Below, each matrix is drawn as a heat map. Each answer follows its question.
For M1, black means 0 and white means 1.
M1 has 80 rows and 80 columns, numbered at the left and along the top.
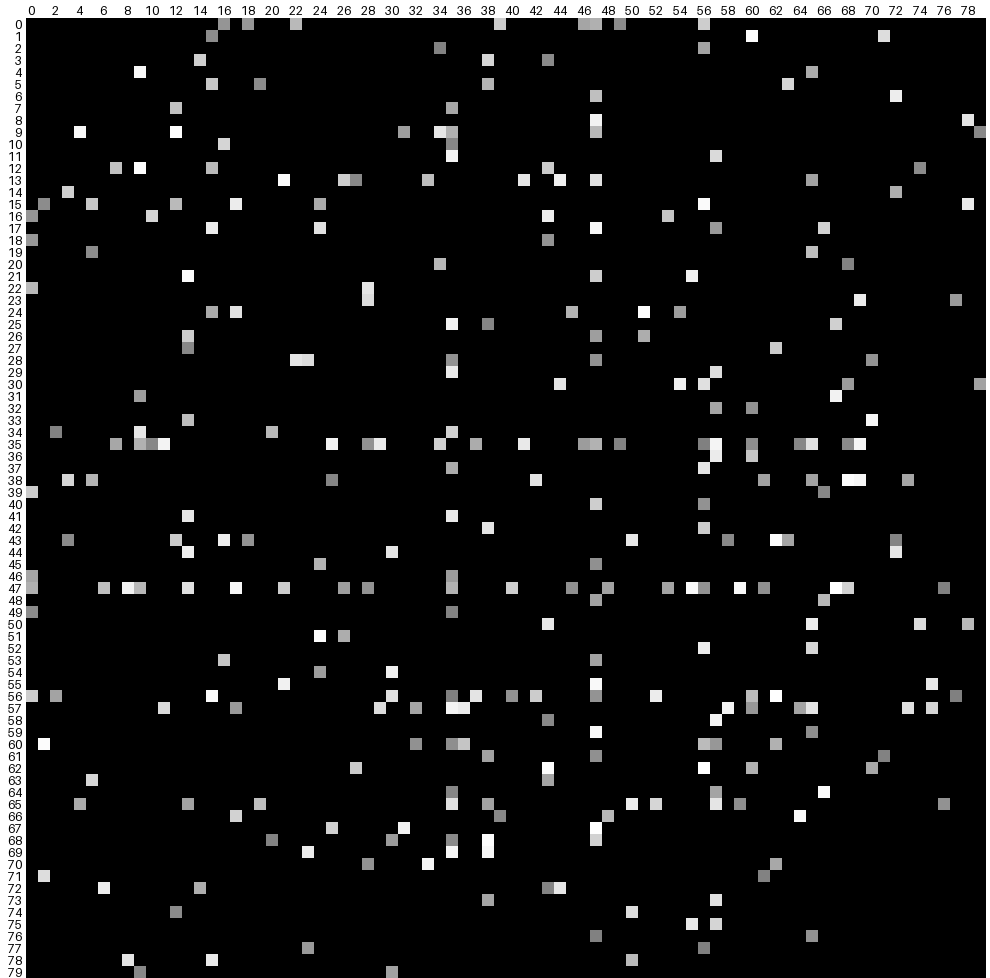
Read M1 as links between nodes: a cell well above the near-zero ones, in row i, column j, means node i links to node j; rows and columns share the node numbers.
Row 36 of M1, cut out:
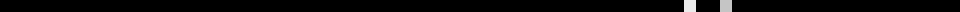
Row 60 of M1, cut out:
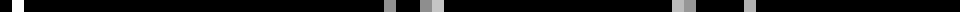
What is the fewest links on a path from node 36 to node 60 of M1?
1
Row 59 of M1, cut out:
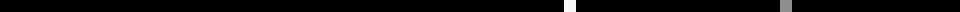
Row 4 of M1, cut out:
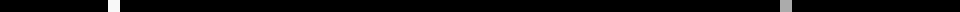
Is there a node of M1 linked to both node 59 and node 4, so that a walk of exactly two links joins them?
yes
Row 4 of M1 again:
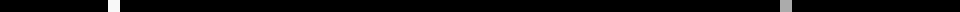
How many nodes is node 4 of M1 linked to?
2
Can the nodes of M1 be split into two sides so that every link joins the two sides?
no
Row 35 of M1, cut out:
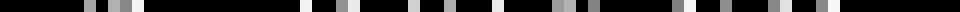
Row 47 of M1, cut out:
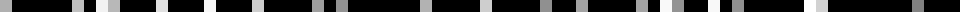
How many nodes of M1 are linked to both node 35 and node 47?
4
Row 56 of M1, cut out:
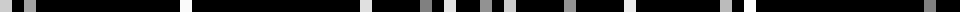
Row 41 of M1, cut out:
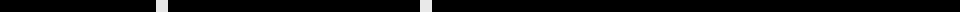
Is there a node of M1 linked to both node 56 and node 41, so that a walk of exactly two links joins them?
yes
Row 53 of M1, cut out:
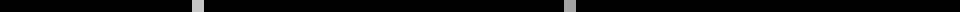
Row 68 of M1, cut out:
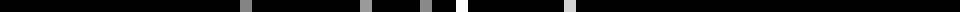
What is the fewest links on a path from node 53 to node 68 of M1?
2
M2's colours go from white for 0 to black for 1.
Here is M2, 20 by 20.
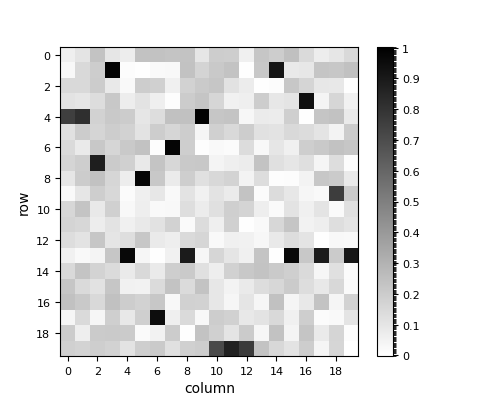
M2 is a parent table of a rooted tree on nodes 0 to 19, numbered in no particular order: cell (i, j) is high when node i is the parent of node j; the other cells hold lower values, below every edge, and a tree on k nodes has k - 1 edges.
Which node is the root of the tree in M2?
13
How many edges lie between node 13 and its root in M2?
0
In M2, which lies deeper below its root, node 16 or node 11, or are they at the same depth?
node 16
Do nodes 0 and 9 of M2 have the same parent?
yes
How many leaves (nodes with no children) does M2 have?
10
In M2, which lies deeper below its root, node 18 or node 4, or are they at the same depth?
node 18
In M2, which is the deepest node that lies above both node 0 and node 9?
4
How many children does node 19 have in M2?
3
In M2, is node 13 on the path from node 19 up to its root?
yes
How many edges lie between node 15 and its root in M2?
1
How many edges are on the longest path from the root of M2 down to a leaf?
4
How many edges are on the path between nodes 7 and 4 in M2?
4
